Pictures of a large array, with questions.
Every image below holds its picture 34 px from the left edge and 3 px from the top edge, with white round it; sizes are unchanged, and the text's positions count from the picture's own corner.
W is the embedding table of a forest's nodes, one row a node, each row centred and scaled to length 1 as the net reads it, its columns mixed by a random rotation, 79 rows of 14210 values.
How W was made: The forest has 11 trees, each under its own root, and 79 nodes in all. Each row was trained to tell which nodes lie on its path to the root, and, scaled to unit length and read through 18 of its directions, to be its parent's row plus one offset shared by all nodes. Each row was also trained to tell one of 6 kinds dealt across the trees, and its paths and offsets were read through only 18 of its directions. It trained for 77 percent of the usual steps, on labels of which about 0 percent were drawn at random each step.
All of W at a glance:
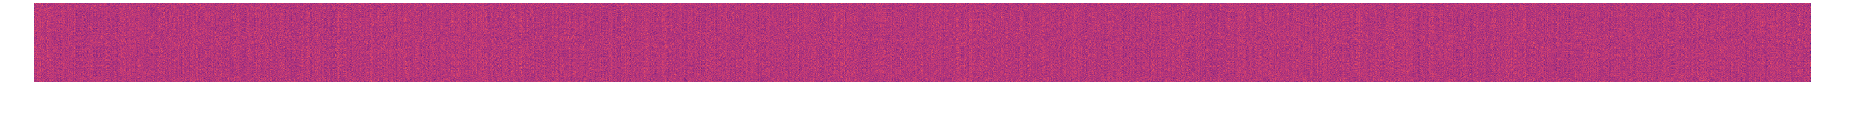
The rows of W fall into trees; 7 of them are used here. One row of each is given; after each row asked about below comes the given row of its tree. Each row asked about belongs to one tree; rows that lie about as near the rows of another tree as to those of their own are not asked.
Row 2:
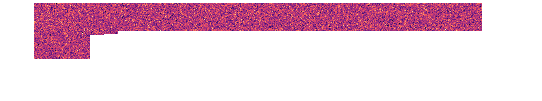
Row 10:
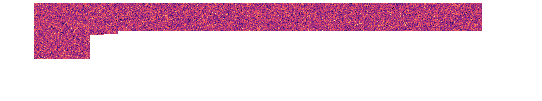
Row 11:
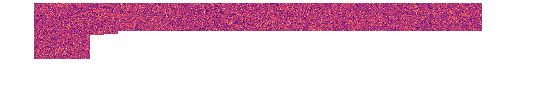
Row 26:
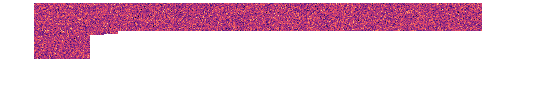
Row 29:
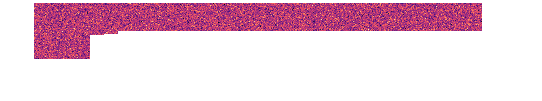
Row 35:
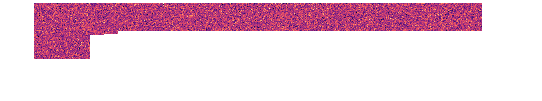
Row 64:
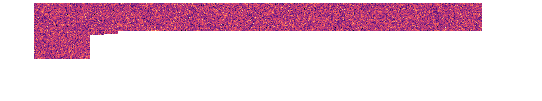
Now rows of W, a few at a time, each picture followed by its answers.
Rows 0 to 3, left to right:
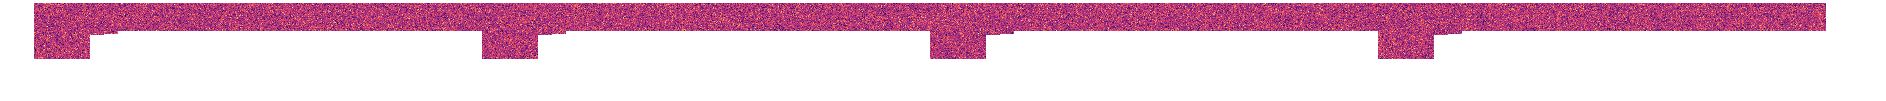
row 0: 64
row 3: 29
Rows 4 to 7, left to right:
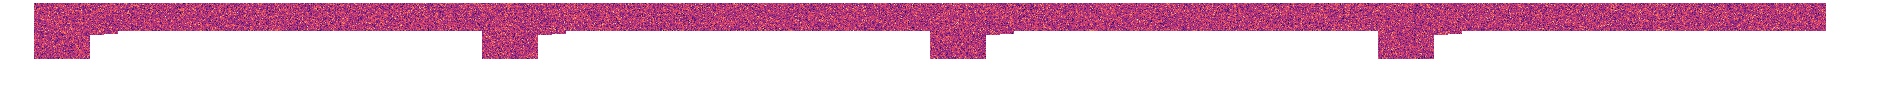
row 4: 26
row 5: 11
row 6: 2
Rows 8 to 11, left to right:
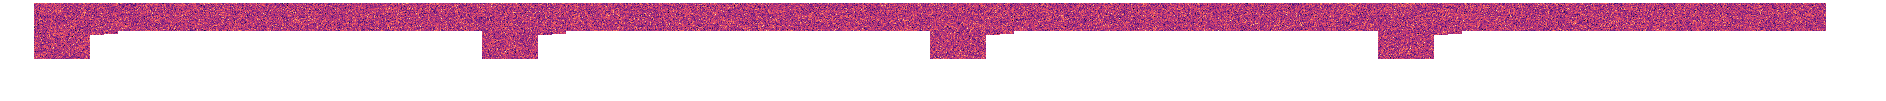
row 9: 11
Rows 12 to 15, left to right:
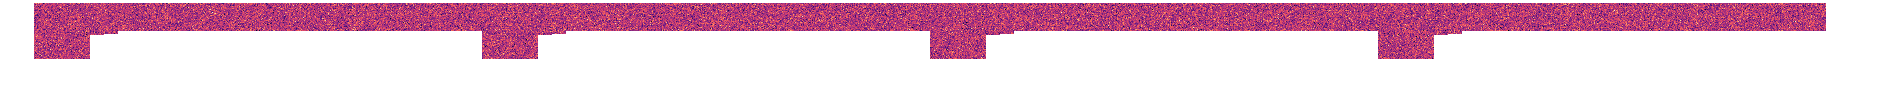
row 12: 10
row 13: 11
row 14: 11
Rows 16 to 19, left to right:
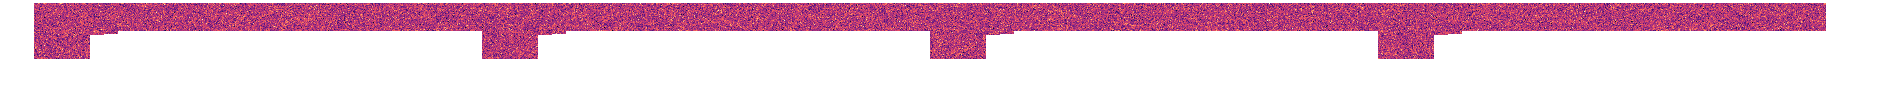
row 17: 64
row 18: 11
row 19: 35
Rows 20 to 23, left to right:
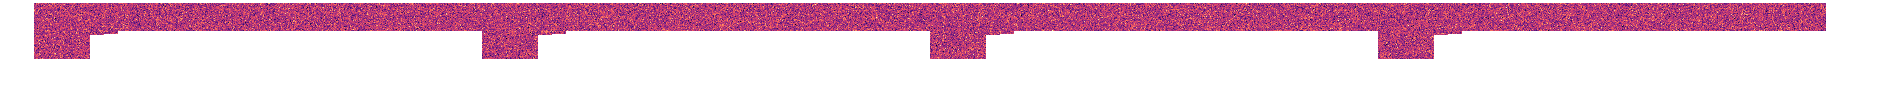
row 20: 26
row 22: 64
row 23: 64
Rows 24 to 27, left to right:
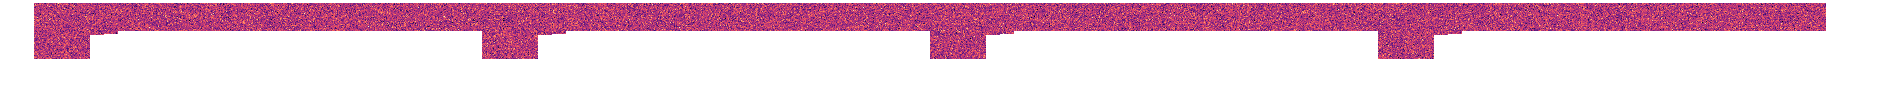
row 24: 2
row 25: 11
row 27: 64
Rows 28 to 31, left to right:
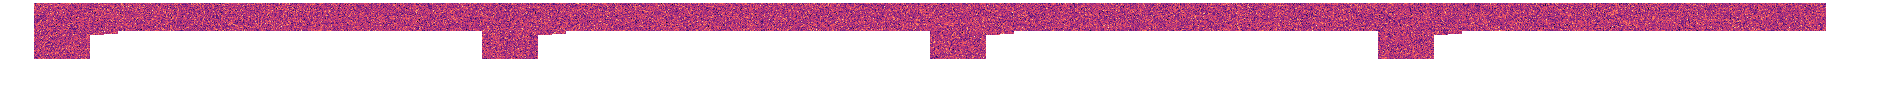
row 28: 11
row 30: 26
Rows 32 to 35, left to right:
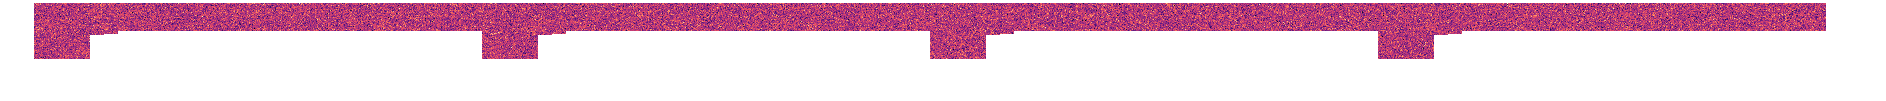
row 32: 10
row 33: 35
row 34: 2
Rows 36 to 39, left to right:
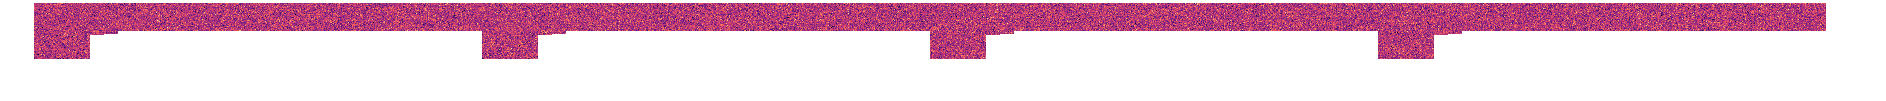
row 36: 64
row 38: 10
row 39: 26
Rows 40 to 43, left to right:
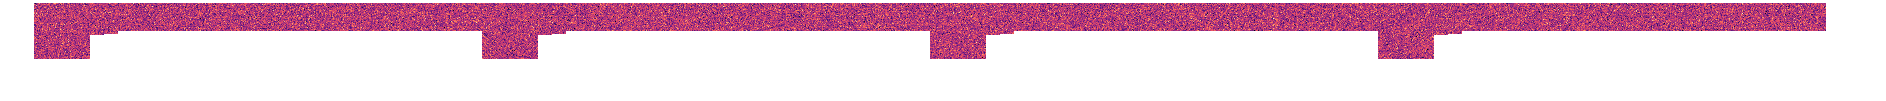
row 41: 35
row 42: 26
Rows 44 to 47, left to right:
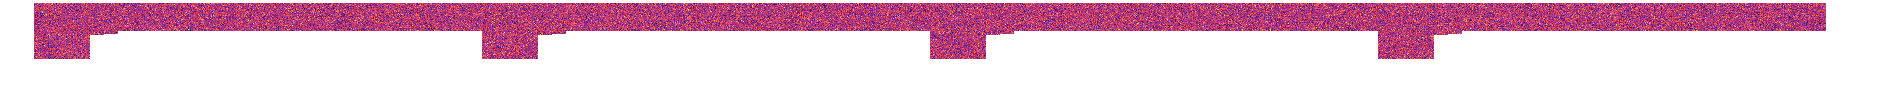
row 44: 64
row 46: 35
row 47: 11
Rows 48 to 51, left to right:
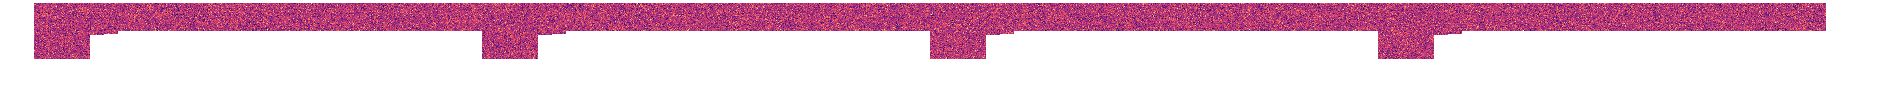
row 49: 64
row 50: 10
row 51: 11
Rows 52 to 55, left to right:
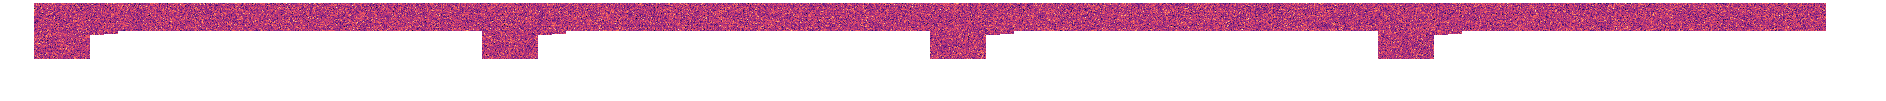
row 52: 11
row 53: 11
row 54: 64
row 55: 35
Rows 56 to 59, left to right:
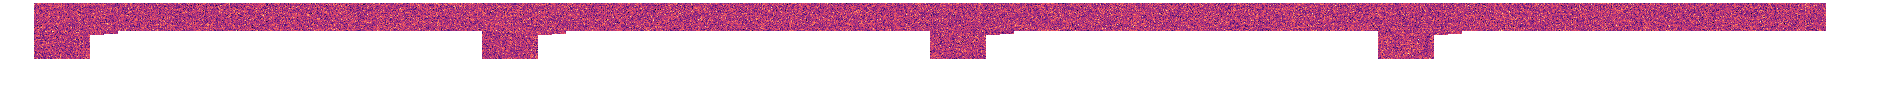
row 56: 26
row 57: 26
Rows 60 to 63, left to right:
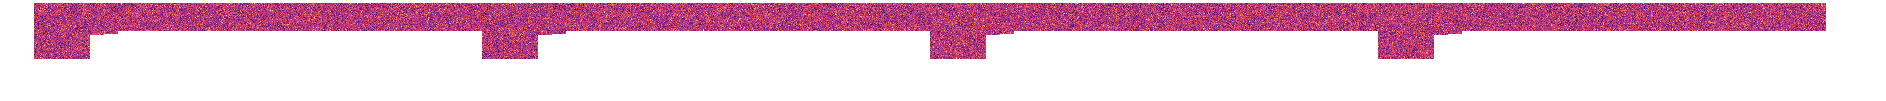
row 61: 64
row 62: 26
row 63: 26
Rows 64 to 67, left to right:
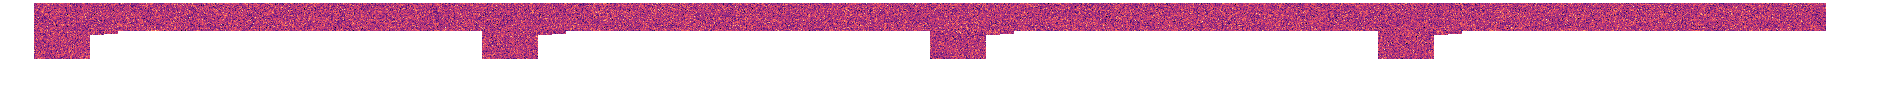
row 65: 64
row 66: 26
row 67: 64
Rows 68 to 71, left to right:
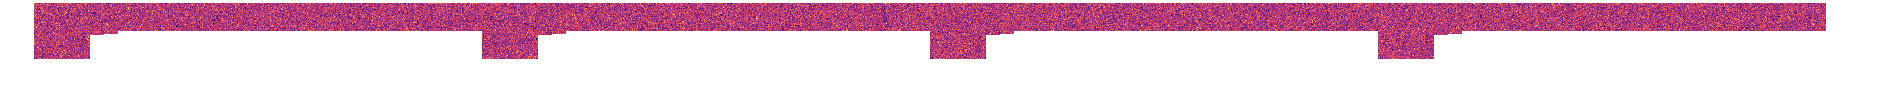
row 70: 11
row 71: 29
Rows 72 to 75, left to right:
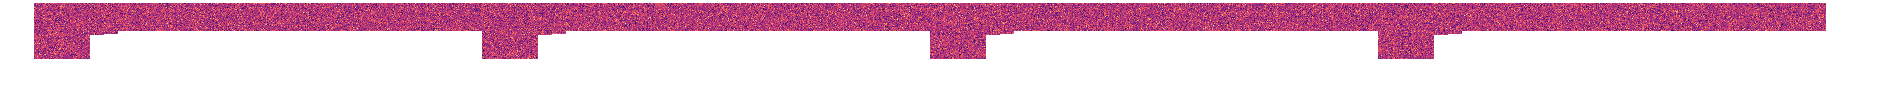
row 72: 11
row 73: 64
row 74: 26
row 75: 29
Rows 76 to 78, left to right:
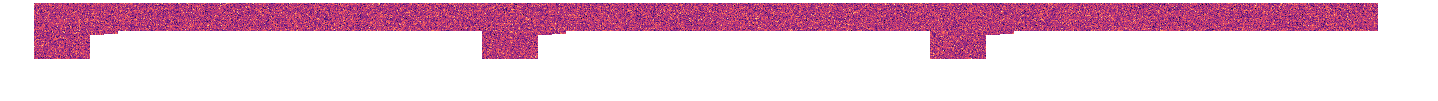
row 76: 26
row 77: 26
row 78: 35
